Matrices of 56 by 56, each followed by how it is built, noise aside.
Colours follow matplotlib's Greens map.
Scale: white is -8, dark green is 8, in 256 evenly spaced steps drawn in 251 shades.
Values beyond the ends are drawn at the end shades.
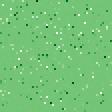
sparse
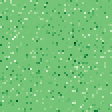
sparse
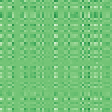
low rank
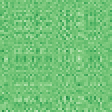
low rank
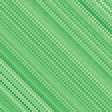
Toeplitz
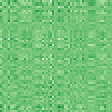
low rank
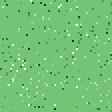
sparse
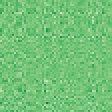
low rank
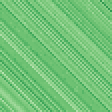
Toeplitz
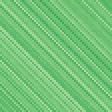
Toeplitz
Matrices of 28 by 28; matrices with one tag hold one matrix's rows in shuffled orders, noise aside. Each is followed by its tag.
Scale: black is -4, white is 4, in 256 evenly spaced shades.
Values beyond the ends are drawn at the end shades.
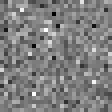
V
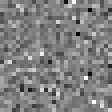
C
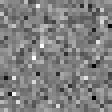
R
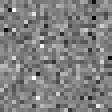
R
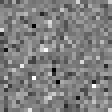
V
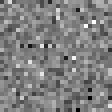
C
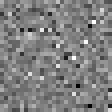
C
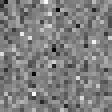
V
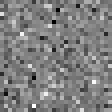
V
